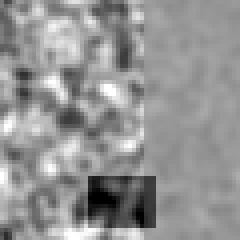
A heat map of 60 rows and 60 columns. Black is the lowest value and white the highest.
The ninth with the lowest average is the bottom middle. The field is mottled with small blotches. An odd patch, lower than its surroundings, sits in the bottom middle. The right part is calmer, past a seam about 60% of the way across.
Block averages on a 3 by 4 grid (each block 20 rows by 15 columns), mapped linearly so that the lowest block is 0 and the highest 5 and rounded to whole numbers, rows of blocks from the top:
4 5 4 4
5 4 5 4
4 0 0 4
